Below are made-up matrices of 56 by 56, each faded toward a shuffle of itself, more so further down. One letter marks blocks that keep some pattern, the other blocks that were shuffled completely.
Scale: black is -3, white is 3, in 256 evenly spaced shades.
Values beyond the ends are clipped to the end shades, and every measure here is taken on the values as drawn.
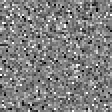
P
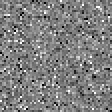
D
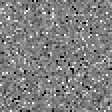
P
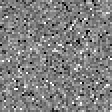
P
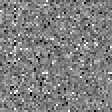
D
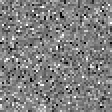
P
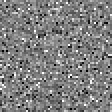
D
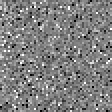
P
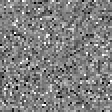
P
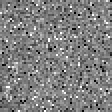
P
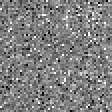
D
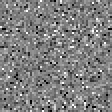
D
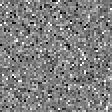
P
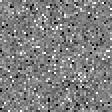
P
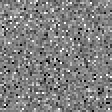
D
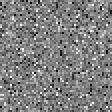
D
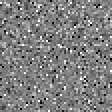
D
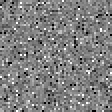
P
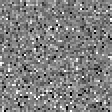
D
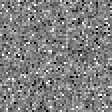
P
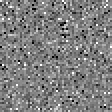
P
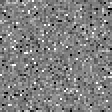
P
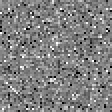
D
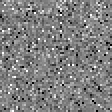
D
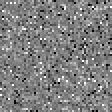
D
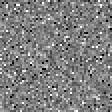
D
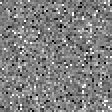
P
